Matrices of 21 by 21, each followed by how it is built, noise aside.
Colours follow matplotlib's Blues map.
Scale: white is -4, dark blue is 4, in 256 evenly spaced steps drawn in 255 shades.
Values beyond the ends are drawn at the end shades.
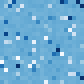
sparse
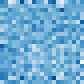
low rank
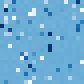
sparse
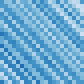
Toeplitz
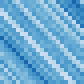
Toeplitz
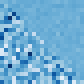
lower triangular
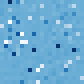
sparse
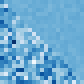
lower triangular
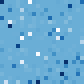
sparse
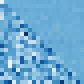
lower triangular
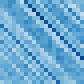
Toeplitz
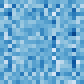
low rank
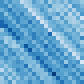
Toeplitz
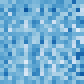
low rank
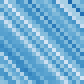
Toeplitz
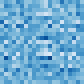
low rank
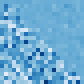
lower triangular
